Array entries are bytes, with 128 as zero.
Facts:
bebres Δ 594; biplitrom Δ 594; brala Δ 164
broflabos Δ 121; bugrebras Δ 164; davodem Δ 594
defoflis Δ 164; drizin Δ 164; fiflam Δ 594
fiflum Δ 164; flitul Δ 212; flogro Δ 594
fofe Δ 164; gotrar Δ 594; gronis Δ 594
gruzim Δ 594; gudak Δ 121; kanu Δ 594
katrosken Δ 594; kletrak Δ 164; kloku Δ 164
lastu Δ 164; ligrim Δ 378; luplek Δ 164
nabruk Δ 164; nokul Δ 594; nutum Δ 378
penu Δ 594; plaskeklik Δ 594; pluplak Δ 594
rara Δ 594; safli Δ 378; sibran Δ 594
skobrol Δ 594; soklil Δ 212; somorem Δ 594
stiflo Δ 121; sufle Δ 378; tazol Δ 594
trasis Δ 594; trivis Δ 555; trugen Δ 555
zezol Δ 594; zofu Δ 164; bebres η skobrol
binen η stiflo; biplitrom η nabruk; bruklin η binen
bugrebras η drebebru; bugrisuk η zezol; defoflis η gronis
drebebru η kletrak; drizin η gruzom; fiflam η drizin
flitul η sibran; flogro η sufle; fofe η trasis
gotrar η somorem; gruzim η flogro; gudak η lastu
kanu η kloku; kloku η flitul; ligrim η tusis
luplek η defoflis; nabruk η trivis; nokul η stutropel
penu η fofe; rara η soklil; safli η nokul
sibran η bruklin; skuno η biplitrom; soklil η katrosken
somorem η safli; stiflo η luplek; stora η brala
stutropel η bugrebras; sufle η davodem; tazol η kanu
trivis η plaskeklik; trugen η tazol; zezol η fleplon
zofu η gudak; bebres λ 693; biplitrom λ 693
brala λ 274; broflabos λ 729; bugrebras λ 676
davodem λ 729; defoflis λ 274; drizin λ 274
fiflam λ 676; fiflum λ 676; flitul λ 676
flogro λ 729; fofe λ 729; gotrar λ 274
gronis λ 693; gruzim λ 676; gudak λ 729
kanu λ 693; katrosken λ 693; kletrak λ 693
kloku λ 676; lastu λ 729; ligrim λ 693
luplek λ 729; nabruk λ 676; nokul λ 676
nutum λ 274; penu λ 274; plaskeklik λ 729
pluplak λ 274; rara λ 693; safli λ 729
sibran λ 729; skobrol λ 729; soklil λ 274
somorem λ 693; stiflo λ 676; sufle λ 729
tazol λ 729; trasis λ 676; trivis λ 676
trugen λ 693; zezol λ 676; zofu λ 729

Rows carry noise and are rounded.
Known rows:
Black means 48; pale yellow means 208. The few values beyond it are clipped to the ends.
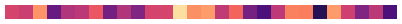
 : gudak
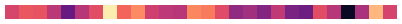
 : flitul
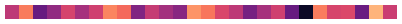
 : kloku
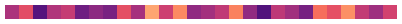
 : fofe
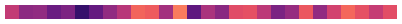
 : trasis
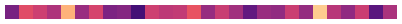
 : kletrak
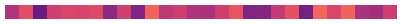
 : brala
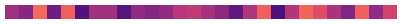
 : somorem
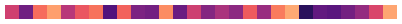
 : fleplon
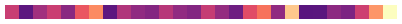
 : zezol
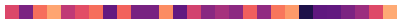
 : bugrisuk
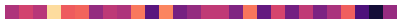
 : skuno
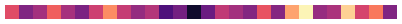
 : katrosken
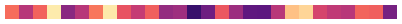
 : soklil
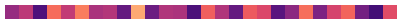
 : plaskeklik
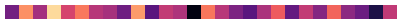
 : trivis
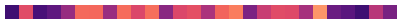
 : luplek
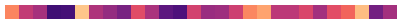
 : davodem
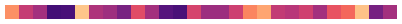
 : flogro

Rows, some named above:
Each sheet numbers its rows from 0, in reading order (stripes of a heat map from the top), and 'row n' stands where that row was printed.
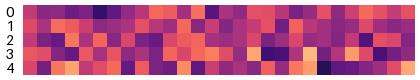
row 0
trasis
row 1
stora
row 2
ligrim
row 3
zofu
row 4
bugrisuk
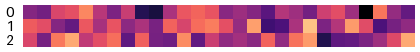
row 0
safli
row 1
zofu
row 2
bugrisuk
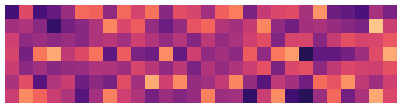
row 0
defoflis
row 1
sibran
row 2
bebres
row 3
bugrisuk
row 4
skobrol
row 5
fofe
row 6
trugen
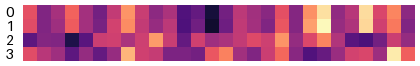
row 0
rara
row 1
katrosken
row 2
gronis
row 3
kanu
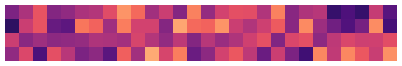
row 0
binen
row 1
stiflo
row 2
skobrol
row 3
drizin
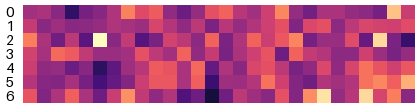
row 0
sibran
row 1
skobrol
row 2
sufle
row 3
tusis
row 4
penu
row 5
fiflam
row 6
rara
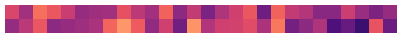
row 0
tusis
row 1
bruklin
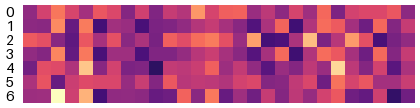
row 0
broflabos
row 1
nokul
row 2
zofu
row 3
nokul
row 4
bugrebras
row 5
fiflum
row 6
stutropel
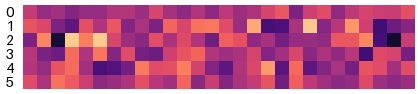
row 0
pluplak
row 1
lastu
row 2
nabruk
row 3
nutum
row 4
gruzom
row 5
stora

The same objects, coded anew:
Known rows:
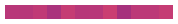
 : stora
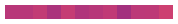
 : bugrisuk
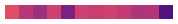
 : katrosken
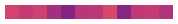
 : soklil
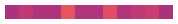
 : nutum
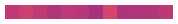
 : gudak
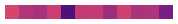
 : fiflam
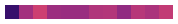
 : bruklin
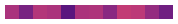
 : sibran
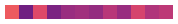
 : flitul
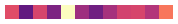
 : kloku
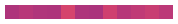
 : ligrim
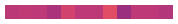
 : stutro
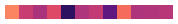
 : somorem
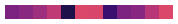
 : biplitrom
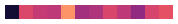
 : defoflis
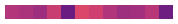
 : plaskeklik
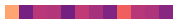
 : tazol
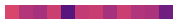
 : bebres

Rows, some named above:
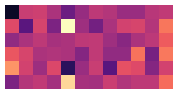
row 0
binen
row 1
kloku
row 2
skuno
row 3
stutropel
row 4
nokul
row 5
zofu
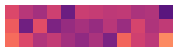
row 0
pluplak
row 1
flitul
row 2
safli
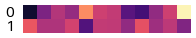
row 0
nabruk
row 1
gruzim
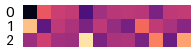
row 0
stiflo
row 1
kanu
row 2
bugrebras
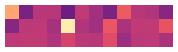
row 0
tazol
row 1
fiflum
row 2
stutro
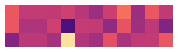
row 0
sufle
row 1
gruzim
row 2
fiflum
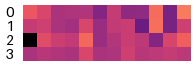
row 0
stutropel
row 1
drebebru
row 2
luplek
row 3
ligrim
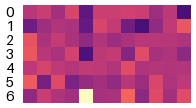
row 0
gronis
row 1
trivis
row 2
trugen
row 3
gotrar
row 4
broflabos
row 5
flitul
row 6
kletrak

